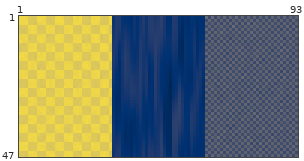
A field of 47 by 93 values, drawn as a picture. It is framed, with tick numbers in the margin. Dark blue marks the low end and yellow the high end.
It is made of 1 by 3 panels. Panel 1,1: very high, checkered, faint in contrast. Panel 1,2: very low, streaked downward, faint in contrast. Panel 1,3: low, checkered.
